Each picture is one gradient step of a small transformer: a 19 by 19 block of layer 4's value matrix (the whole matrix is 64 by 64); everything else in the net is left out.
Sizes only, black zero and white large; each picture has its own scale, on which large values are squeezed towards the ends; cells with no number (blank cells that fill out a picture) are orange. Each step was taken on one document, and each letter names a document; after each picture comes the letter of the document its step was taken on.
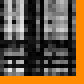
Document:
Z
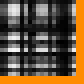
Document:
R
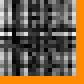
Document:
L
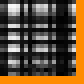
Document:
R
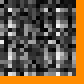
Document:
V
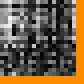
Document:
R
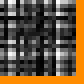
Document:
V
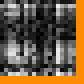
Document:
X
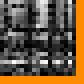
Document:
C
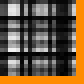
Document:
R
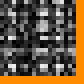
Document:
C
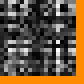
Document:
X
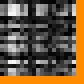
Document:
R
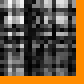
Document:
Z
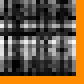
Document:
L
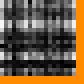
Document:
L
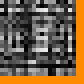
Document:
C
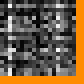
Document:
V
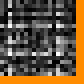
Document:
V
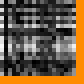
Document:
L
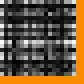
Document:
L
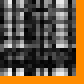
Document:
Z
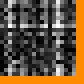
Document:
V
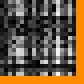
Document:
X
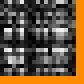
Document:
Z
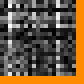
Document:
V
